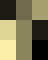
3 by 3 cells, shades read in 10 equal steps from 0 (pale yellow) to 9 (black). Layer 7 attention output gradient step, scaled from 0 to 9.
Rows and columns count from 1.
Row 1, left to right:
8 5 3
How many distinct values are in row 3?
3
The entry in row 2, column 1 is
1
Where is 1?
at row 2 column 1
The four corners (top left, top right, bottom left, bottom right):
8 3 0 9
